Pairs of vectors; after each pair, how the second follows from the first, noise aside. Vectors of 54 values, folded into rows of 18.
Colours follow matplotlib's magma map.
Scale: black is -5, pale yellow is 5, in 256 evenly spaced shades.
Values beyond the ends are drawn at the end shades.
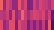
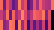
scaled up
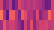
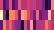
scaled up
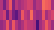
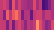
negated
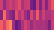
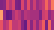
wrapped around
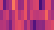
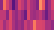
negated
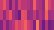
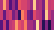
scaled up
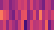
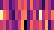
scaled up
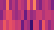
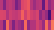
wrapped around
